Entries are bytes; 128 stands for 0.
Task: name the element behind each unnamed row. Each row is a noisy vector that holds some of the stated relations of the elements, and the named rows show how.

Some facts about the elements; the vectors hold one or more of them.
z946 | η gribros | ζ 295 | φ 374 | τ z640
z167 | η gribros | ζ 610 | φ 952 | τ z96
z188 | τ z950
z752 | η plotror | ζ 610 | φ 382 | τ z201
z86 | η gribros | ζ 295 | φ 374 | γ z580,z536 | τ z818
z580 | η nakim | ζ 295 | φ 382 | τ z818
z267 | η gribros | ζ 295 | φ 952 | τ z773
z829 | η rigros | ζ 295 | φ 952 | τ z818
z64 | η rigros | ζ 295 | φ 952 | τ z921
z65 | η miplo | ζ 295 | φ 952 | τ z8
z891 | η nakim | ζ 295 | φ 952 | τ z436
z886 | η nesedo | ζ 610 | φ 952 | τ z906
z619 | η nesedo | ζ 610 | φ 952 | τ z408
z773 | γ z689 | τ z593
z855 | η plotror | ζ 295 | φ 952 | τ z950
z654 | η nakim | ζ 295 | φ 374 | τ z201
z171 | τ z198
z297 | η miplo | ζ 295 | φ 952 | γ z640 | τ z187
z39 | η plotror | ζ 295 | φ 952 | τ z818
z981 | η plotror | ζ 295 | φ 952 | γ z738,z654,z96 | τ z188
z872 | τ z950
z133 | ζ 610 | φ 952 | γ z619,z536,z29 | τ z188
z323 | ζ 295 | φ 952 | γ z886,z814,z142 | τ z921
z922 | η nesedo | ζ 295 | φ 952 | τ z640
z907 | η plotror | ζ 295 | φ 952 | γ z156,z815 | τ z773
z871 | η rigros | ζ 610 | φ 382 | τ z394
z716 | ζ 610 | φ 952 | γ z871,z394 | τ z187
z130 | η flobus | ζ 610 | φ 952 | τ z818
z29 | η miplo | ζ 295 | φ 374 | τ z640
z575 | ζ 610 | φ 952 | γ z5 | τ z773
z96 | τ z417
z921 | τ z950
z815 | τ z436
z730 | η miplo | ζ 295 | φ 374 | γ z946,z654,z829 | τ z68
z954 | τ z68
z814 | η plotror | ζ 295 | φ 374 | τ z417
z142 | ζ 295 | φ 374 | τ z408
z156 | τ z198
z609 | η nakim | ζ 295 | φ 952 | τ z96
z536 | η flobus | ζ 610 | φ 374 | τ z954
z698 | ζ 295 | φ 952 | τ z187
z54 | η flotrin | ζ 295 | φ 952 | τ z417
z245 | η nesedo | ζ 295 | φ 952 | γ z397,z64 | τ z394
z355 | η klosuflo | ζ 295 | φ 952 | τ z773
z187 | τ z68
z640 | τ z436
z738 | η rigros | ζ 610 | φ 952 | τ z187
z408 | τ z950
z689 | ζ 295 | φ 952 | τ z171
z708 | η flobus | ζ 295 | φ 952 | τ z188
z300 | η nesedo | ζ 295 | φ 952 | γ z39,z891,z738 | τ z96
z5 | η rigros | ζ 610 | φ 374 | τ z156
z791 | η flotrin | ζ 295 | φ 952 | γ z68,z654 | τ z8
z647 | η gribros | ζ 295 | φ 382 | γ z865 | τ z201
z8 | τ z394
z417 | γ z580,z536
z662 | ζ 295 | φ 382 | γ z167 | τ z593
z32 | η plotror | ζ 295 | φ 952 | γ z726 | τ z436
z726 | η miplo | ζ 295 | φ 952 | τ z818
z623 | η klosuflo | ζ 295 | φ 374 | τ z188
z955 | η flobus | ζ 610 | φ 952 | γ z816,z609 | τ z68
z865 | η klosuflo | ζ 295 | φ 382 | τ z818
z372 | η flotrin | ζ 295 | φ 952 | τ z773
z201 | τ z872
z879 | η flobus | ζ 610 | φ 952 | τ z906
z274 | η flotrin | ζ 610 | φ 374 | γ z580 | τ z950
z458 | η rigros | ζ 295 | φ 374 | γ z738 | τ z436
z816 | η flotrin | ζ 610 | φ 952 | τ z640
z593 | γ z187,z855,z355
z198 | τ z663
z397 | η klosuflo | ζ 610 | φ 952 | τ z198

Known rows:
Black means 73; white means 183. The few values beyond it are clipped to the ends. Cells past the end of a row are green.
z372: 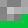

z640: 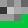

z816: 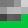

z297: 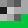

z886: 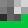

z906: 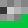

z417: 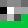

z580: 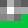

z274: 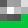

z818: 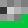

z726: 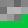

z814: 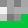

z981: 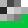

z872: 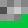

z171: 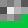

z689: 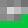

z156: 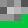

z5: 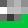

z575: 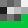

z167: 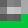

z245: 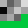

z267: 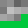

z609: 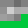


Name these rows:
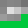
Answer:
z708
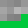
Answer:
z865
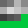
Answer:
z397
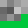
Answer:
z922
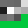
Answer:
z955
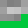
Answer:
z855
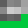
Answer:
z879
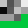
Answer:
z300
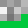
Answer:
z623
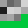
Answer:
z323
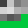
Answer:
z536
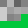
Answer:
z29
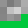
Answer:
z64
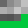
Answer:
z871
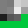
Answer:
z619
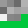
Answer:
z730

